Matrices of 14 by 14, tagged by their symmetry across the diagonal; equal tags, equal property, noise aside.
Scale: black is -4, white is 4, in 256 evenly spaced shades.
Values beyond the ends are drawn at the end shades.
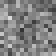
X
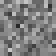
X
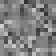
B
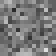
X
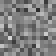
B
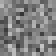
X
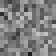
X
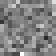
X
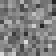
B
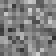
B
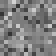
B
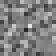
B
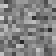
X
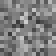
B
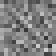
B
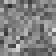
X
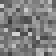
X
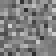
B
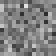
X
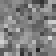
B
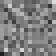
B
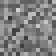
B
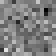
X
